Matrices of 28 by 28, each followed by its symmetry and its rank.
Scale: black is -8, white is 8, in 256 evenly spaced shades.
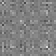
symmetric, rank three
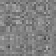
neither, rank five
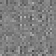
neither, rank five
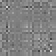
symmetric, rank three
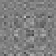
neither, rank three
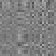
neither, rank three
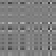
neither, rank one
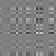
neither, rank one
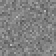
symmetric, full rank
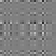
neither, rank one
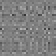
neither, rank three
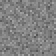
symmetric, full rank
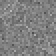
symmetric, full rank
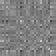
symmetric, rank three
